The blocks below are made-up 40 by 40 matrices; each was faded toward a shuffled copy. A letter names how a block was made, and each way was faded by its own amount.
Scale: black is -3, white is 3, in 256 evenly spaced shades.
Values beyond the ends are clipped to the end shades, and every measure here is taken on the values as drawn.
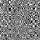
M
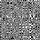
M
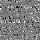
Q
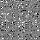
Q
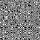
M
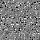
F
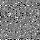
F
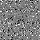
F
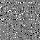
F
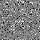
F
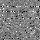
F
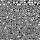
F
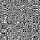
M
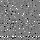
Q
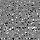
Q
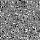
F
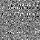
M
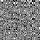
M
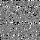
Q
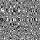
M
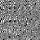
M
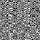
M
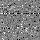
F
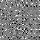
Q
